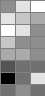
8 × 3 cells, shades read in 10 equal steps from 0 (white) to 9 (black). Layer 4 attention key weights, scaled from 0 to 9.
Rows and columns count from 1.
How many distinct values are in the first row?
3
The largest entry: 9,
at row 7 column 1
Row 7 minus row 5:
6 2 -3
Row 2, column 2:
2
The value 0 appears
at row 1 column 3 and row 3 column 1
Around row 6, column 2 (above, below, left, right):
3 5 6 5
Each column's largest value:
9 5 5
